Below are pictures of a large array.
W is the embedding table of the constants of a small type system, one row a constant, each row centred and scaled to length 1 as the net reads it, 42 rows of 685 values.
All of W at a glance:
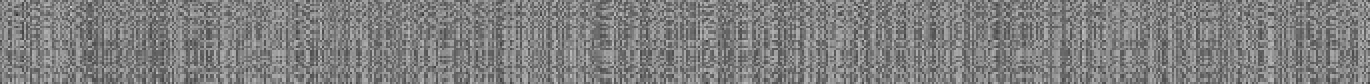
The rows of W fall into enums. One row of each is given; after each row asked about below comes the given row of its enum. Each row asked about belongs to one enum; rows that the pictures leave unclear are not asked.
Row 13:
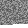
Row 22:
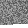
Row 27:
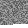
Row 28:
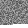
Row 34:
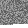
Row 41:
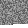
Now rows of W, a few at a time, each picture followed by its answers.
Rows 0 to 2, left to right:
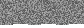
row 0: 41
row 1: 34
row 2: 28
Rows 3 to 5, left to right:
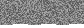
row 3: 13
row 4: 34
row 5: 27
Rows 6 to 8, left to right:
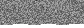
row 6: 13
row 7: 13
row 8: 34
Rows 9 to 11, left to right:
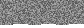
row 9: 41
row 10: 27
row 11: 28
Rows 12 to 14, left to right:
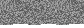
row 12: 34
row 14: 34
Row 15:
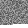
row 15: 28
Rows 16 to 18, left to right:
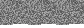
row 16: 28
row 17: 34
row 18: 34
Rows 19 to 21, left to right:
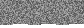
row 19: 28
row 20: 41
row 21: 22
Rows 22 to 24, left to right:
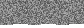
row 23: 28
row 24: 41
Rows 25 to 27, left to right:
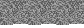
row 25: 27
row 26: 27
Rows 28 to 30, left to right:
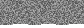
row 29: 27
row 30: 28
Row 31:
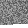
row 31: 22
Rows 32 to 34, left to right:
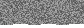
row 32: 27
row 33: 13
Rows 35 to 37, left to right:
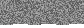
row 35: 34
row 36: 41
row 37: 27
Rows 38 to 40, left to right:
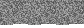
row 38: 27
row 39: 22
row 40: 22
